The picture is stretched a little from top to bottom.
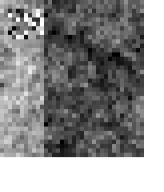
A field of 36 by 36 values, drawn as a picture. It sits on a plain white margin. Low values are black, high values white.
Average level on the scale: 40%. Stripes: none. Seam: vertical, 30% of the way across, the left part higher. Roughest part: top left. Odd patch: rougher, in the top left. Ninth with the highest average: middle left.
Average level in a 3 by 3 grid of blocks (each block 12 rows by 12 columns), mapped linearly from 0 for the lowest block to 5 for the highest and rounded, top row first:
401 / 510 / 501
